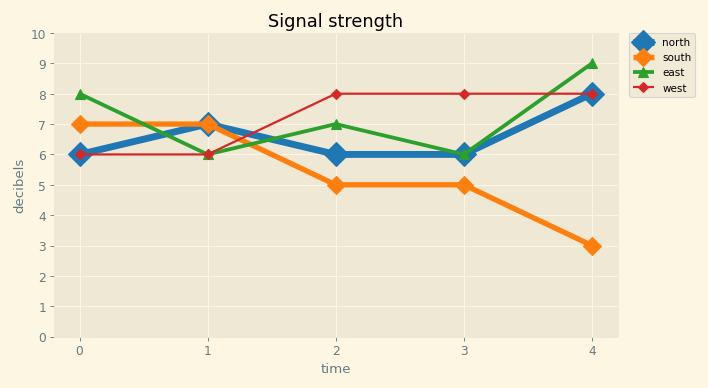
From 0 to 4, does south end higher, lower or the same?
lower
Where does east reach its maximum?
4
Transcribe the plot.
Title: Signal strength
x-axis: time, ticks 0 1 2 3 4
y-axis: decibels, ticks 0 1 2 3 4 5 6 7 8 9 10
Legend: north, south, east, west
Values:
north: 6 7 6 6 8
south: 7 7 5 5 3
east: 8 6 7 6 9
west: 6 6 8 8 8
